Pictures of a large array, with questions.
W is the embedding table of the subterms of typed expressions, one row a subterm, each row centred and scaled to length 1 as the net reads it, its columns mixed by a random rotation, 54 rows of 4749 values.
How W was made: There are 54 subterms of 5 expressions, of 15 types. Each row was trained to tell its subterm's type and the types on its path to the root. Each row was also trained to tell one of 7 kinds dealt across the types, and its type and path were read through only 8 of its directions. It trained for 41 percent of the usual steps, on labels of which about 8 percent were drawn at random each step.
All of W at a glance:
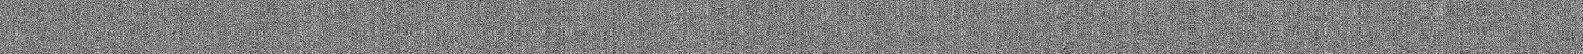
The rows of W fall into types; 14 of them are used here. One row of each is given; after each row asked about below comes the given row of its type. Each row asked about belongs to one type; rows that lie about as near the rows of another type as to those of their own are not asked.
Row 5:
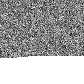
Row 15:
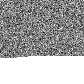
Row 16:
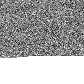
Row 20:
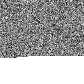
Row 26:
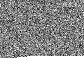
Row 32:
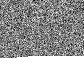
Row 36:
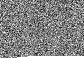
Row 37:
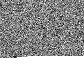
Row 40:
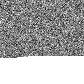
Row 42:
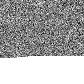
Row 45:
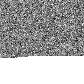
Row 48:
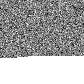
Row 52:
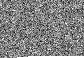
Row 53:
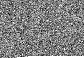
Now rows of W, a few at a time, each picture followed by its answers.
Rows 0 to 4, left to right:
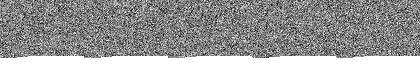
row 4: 36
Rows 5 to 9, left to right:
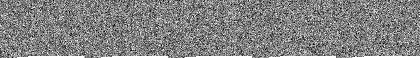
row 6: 36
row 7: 16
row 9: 5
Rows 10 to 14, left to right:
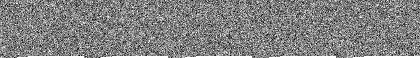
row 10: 20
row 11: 32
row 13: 48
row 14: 5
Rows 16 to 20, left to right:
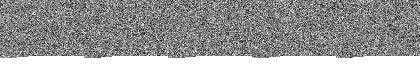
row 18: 20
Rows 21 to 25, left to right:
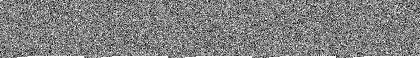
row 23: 53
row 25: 42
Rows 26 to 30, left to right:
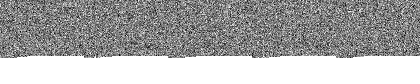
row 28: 53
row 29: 5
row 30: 45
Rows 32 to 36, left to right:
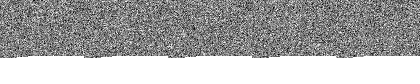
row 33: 48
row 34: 32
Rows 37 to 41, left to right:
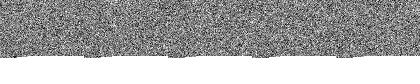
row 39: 48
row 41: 26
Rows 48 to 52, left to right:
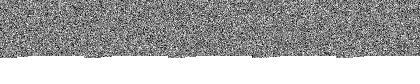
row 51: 42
